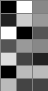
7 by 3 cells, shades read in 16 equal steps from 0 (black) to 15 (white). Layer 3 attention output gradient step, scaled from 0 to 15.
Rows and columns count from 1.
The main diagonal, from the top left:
0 12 5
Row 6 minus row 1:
0 -4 3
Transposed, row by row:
0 2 15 5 13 0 11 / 15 12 0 9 4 11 4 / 8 9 5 8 2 11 4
